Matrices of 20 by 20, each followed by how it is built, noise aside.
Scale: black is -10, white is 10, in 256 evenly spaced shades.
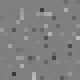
sparse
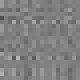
low rank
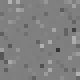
sparse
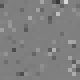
sparse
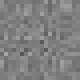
low rank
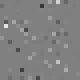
sparse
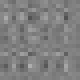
low rank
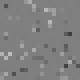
sparse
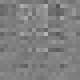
low rank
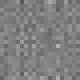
low rank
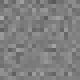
low rank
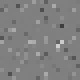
sparse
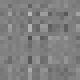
low rank
